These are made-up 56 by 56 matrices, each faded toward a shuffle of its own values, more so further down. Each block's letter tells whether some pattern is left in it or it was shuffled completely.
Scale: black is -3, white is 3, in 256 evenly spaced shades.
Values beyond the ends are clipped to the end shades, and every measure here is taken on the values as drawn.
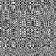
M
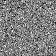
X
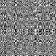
M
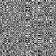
M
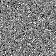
X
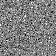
X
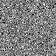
X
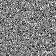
X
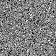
X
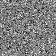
X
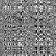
M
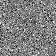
X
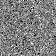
X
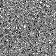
X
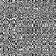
M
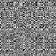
M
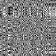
M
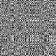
M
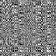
M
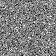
X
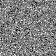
X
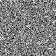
X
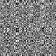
M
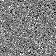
X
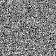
X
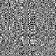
M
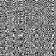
M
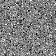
X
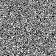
X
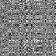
M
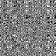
M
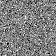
X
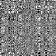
M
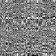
M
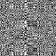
M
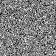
X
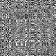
M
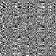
M
